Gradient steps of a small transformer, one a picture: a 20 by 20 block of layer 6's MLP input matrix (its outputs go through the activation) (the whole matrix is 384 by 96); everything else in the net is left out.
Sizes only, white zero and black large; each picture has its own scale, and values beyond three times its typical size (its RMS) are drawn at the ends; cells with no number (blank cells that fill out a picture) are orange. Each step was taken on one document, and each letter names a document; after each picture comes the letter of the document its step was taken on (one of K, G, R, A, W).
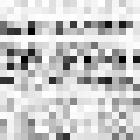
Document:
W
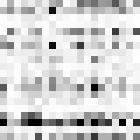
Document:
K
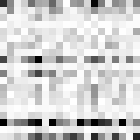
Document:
K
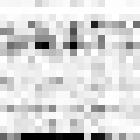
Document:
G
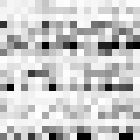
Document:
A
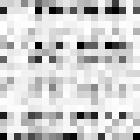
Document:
K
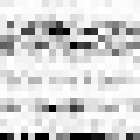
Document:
G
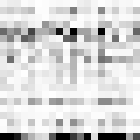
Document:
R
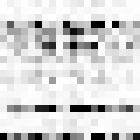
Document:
G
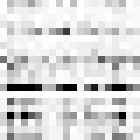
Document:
W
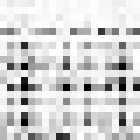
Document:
W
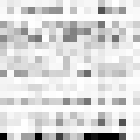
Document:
R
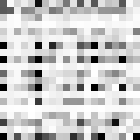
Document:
K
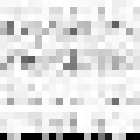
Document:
R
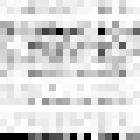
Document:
R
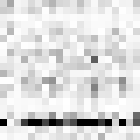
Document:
K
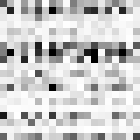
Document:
K
